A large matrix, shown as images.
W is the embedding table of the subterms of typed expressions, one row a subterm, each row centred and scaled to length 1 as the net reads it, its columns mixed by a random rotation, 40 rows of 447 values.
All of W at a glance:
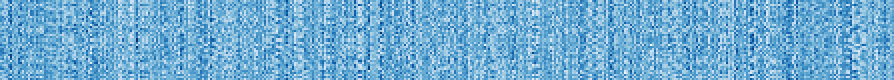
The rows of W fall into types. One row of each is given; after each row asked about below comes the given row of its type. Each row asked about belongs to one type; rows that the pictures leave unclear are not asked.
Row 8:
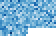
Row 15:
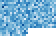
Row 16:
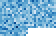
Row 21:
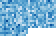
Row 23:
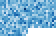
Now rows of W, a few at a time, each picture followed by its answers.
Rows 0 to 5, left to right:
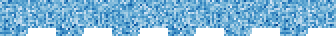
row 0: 21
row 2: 16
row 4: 23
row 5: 21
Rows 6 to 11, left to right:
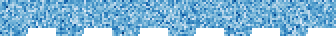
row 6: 21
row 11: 8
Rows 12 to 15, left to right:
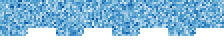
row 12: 16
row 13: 21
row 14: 16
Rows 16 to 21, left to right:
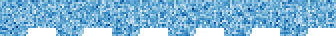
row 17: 23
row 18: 21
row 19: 23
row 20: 23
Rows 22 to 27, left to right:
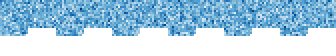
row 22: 15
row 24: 23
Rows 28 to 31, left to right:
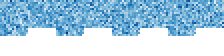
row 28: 8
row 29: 8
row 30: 16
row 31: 16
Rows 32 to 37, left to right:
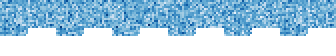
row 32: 21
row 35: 16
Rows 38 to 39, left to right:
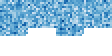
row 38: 16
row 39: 21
